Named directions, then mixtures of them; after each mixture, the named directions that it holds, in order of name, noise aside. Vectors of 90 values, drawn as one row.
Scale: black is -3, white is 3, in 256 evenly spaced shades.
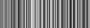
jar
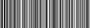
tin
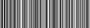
tin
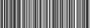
jar, tin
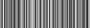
jar, tin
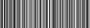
jar, tin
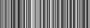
jar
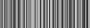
jar, tin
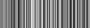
jar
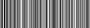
tin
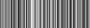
jar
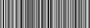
jar, tin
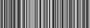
jar, tin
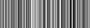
jar, tin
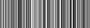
jar, tin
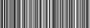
jar, tin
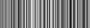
jar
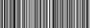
jar, tin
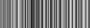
jar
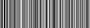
tin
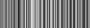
jar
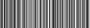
jar, tin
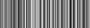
jar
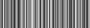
jar, tin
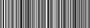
tin
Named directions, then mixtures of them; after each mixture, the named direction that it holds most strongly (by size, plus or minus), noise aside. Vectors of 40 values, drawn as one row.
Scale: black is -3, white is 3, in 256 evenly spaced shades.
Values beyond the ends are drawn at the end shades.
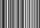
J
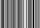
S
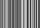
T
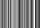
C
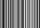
J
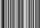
S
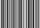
S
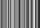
C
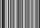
J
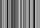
C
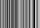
C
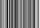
C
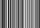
J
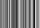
C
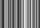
T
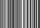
T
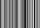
S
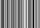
S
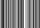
S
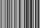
J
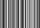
J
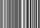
T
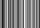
J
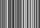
T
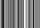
S
